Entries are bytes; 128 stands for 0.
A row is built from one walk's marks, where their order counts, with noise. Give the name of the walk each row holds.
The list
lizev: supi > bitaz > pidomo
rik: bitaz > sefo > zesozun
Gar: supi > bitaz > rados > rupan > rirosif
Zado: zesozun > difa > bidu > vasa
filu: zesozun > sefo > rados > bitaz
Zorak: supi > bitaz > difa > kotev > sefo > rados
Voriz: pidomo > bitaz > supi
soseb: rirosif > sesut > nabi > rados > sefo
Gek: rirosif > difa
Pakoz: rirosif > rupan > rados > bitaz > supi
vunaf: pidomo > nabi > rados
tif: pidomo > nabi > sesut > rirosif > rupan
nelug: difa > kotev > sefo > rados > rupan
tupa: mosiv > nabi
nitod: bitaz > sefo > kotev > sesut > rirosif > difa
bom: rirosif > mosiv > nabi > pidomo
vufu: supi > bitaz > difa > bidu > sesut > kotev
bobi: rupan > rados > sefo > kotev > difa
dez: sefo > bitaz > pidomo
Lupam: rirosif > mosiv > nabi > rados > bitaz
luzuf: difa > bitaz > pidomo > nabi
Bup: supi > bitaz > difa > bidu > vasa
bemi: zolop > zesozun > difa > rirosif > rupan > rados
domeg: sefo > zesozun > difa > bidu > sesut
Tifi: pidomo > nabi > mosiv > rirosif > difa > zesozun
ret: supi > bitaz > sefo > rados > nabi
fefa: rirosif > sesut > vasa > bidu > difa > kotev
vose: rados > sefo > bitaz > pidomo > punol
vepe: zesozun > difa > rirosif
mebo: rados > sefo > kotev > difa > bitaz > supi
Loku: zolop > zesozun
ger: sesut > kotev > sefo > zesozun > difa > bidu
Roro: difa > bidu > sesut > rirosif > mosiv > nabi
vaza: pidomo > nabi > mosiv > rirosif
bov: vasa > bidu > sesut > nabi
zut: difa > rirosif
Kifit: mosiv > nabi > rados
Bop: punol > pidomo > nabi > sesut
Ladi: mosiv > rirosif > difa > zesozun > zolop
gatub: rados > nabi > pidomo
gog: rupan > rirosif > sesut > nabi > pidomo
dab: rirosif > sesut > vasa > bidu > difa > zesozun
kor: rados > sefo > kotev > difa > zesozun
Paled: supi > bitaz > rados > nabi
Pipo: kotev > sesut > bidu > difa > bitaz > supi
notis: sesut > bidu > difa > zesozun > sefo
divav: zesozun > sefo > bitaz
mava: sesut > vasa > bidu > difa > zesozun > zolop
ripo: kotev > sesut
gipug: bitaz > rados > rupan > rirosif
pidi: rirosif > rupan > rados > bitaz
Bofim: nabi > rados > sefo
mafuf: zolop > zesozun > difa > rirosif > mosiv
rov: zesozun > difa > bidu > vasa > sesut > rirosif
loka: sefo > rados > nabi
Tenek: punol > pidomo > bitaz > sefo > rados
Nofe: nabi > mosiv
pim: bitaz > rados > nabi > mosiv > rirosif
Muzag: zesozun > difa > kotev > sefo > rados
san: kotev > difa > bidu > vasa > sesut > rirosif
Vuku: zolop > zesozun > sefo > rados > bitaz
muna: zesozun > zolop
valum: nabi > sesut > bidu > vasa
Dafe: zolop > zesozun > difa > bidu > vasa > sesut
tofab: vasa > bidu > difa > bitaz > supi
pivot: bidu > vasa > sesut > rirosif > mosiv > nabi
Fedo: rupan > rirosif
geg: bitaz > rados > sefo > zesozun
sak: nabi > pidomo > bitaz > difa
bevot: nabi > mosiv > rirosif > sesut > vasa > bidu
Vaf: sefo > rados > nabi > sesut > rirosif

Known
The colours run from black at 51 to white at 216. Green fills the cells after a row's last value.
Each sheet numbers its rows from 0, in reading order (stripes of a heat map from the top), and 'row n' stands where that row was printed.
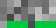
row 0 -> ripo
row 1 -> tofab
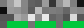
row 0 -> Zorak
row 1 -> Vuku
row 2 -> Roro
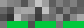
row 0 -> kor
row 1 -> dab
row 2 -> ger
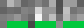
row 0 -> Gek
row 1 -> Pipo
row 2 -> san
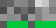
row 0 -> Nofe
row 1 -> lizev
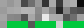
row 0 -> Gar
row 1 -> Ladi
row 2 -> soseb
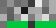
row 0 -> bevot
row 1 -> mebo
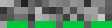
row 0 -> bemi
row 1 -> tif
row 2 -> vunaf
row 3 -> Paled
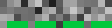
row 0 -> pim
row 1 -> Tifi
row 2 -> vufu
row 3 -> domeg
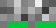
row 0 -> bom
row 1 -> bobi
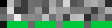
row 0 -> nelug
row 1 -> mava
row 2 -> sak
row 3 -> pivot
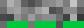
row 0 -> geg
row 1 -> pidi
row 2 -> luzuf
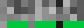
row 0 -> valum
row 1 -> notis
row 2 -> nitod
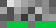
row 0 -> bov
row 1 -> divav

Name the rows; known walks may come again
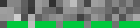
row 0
Paled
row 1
Bofim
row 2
gatub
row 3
tupa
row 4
ger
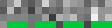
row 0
rov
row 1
Kifit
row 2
dez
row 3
Pipo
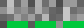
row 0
Voriz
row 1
muna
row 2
san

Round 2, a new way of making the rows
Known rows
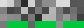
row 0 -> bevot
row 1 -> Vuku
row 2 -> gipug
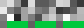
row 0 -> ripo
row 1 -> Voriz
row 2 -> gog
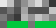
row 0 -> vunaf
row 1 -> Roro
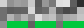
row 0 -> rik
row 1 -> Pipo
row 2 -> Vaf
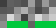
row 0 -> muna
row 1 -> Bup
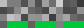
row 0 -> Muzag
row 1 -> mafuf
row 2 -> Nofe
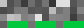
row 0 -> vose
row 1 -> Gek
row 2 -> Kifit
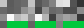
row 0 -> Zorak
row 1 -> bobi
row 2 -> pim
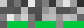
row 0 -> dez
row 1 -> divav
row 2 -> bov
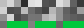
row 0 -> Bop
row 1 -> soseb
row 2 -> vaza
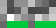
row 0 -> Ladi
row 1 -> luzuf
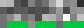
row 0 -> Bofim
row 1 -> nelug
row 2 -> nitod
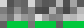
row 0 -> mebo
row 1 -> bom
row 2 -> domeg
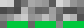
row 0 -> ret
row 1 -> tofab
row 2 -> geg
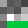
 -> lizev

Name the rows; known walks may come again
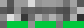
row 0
kor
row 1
rik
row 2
Zado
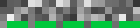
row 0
muna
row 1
tif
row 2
vunaf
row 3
Tifi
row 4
Gek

